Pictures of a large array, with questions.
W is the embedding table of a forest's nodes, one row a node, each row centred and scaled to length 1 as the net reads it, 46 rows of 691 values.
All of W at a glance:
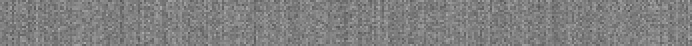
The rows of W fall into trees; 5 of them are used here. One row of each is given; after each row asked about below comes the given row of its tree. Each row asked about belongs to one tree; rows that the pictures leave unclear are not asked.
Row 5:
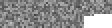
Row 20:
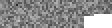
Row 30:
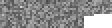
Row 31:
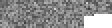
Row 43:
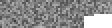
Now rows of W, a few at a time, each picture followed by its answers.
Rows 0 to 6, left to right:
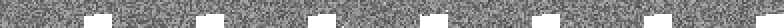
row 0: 31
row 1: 31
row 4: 20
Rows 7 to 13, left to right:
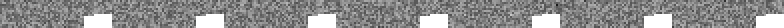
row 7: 30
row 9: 30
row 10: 5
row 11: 31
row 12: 30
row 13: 43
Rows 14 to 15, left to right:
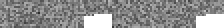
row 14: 31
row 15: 43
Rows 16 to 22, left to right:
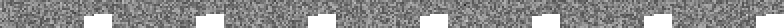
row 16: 31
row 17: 30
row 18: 30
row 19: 43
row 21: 43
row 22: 30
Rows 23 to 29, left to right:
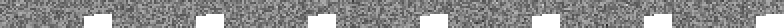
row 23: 30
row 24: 43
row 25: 5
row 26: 31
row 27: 31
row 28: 5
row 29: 30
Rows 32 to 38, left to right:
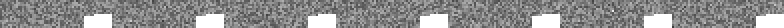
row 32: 43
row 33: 20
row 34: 31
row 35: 20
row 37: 20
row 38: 43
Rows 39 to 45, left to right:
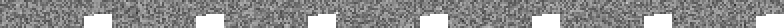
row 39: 30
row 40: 43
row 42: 31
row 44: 30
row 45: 20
